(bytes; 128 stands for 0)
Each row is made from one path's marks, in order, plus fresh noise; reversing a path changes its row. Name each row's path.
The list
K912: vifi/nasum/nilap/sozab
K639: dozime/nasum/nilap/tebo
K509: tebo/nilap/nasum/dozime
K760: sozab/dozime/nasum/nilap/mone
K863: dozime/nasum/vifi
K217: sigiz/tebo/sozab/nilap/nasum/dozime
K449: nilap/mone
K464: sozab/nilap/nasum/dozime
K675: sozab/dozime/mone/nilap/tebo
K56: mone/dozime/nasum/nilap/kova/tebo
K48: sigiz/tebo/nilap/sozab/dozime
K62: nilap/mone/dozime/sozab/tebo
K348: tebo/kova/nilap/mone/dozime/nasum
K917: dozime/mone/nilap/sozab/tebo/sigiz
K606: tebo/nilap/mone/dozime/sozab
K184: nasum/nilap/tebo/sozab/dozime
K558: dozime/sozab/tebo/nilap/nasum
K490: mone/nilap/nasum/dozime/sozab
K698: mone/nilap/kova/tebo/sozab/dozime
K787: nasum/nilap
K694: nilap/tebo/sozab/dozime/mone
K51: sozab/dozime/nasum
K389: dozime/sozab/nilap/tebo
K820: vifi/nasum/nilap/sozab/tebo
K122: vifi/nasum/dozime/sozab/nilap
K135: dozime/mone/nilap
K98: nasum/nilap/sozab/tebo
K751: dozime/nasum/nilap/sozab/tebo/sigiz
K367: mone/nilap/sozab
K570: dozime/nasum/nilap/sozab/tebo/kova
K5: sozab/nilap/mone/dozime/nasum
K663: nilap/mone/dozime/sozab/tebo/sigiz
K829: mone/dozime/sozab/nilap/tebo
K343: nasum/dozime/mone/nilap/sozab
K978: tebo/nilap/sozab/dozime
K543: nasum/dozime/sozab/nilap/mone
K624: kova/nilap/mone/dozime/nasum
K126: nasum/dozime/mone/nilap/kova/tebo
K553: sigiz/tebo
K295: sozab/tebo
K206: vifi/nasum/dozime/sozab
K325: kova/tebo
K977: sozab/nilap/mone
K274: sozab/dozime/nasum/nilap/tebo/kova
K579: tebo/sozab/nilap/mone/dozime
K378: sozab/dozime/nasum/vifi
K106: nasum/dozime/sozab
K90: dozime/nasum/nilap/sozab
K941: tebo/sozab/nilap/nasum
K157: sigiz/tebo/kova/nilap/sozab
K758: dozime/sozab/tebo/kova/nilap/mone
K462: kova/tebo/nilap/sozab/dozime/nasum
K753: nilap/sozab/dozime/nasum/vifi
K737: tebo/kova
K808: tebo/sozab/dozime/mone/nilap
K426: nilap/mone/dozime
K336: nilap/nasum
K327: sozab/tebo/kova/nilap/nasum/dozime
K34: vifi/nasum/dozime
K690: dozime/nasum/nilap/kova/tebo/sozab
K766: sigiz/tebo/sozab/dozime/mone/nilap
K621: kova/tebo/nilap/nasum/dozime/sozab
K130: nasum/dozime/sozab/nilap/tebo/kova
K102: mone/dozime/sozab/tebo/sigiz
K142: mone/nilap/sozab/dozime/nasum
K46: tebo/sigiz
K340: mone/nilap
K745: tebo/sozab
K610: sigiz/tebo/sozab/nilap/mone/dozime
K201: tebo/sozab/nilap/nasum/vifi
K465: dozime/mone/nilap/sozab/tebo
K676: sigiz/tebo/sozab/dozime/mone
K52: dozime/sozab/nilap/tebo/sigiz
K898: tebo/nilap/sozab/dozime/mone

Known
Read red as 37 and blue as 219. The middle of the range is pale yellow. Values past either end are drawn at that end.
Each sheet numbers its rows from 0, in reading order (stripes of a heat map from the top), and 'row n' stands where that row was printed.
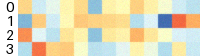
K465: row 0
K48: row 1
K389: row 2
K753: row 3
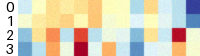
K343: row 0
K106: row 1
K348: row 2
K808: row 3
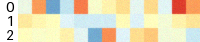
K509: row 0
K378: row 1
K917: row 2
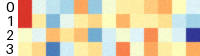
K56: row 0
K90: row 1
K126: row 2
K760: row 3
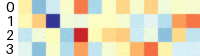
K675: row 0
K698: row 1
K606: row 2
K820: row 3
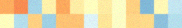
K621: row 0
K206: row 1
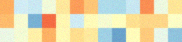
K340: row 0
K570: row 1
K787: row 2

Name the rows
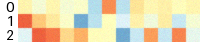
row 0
K102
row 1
K863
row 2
K624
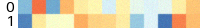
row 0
K426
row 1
K610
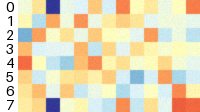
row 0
K977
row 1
K553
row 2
K543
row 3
K829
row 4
K490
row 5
K135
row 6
K558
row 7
K327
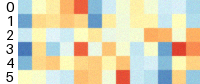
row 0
K62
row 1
K663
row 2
K34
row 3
K579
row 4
K676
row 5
K157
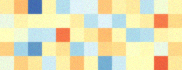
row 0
K758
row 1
K51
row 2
K745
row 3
K295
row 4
K142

